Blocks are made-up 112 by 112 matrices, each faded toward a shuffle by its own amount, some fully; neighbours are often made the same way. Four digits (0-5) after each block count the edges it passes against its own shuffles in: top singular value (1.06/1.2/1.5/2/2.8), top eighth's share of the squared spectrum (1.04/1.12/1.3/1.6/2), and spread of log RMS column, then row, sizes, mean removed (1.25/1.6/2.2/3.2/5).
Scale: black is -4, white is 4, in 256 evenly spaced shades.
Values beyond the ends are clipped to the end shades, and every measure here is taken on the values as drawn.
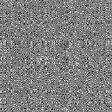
4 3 2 2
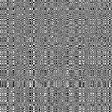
5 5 4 4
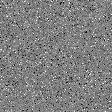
2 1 0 0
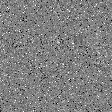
3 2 0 0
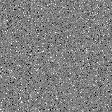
3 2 0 0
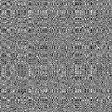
5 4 3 3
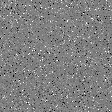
0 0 0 0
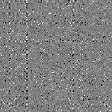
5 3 2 2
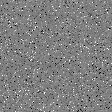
0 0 0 0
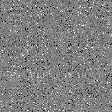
4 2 1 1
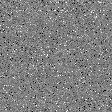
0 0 0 1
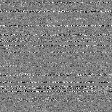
2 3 0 4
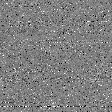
2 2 0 2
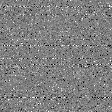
2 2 0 3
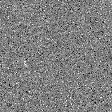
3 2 0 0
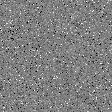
2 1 0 0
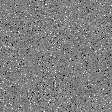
0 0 0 0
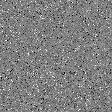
2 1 0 0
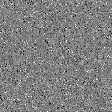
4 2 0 1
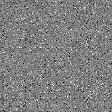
3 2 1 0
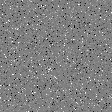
0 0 0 0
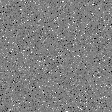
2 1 0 0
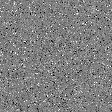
0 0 0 0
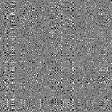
5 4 3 3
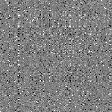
4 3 2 2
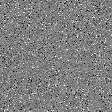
3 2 1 0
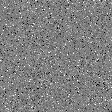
2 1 0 0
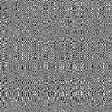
5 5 4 3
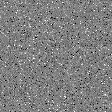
3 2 1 0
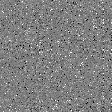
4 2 1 0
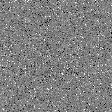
3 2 1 0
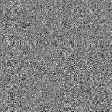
4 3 2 2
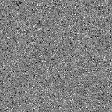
3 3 1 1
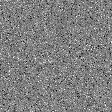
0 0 0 0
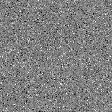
3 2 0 1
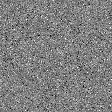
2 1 0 0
